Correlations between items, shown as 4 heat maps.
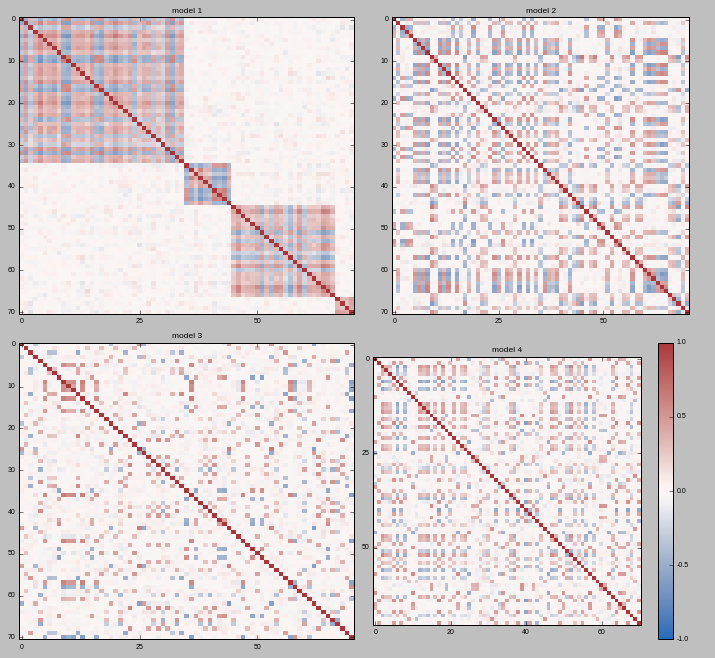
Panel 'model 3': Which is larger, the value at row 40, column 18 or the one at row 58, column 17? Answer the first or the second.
the first
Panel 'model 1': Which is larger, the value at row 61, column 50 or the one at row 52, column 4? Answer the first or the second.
the first
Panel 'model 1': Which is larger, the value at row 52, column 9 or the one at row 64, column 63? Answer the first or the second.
the second
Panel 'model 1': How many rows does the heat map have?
71
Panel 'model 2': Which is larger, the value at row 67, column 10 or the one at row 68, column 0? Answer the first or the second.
the first
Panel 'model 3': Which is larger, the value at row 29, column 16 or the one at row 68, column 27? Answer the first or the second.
the second
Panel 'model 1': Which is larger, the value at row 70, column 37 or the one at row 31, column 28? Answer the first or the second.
the first
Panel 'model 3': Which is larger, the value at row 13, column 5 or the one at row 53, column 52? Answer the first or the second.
the first
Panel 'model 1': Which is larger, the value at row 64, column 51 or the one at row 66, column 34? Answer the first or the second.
the second
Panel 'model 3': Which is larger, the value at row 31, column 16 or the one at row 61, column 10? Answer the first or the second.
the second
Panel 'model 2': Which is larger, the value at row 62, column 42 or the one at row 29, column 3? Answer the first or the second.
the second
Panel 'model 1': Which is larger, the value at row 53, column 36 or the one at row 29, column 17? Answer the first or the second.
the first
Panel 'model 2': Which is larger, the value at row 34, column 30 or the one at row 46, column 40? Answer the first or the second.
the first
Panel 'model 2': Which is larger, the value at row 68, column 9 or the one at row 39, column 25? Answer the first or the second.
the second
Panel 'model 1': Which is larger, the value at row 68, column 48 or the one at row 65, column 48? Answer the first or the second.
the second
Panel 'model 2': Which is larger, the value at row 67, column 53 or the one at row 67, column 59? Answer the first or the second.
the second
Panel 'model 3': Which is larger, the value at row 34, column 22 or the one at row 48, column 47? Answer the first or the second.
the first
